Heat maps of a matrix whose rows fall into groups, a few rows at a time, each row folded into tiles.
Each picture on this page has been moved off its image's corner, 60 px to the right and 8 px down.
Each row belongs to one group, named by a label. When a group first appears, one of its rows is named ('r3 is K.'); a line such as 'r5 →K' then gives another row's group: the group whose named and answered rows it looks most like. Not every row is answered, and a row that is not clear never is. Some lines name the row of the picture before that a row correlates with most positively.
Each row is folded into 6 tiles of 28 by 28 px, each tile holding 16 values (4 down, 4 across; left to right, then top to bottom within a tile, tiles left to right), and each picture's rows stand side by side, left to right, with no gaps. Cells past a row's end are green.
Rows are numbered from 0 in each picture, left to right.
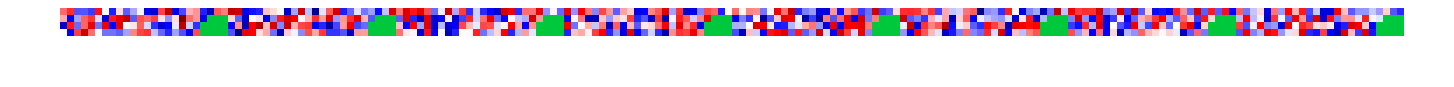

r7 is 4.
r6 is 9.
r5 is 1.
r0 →1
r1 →1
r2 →9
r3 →4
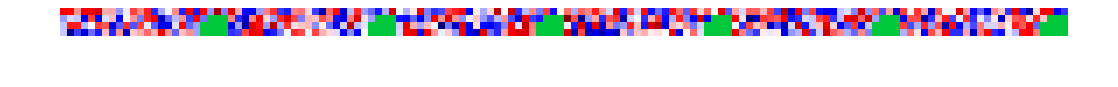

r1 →1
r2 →4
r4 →9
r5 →4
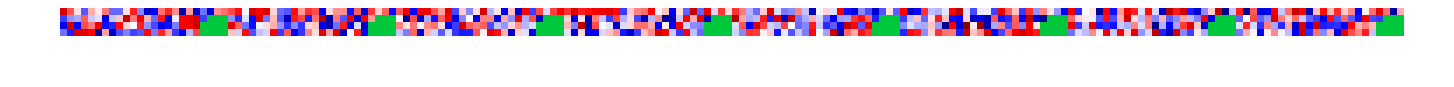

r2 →9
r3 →9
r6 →4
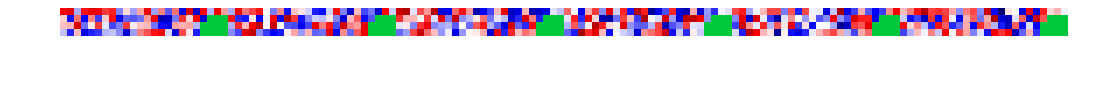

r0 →9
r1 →1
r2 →1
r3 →1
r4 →1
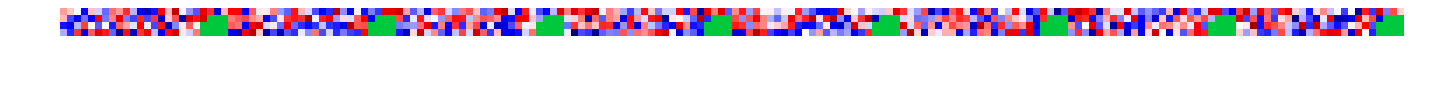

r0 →4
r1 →1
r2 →1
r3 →9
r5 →4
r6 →4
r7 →9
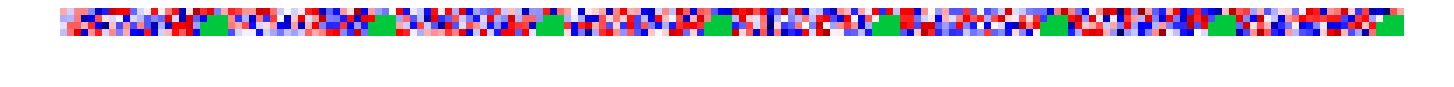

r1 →9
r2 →4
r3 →4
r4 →9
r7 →1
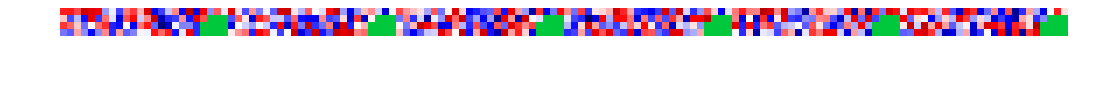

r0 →9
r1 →4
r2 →4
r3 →4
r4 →9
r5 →1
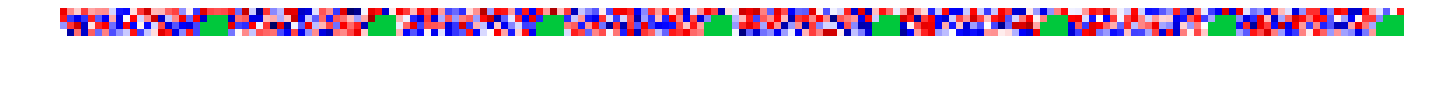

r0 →9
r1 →4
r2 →9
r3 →4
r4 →9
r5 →1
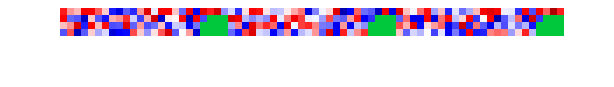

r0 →9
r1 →1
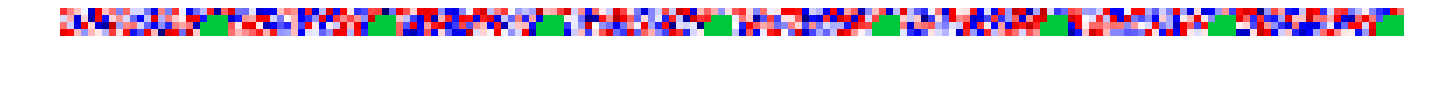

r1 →4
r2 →9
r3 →4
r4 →4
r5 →4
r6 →1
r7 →1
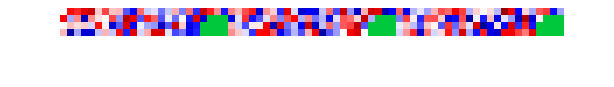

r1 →4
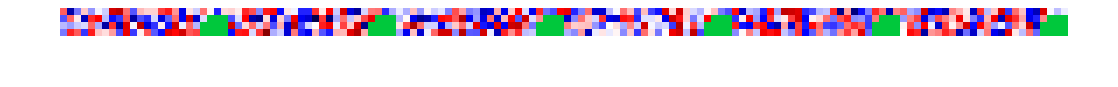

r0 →4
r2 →4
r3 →4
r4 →4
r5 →4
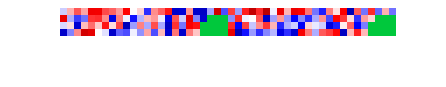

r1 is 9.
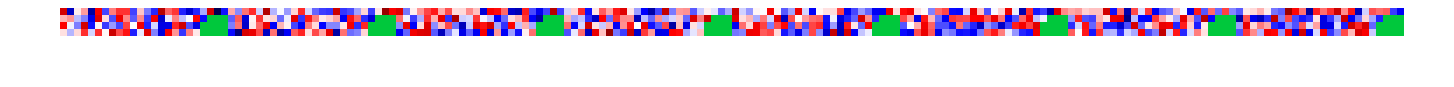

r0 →4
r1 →1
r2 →1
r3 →4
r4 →1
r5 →1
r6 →9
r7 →4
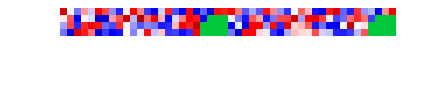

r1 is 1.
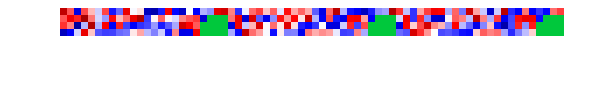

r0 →1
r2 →1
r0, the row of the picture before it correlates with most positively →0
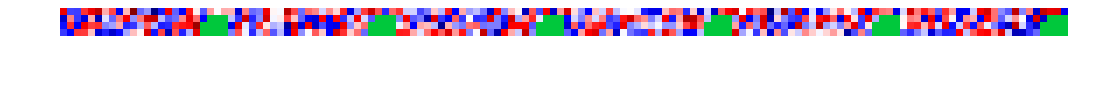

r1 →4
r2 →4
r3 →1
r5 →9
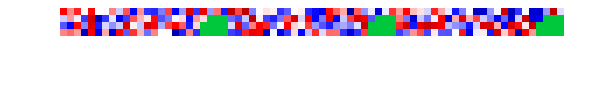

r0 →9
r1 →1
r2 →1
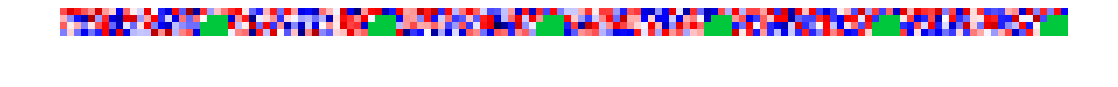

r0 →9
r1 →4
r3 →1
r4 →9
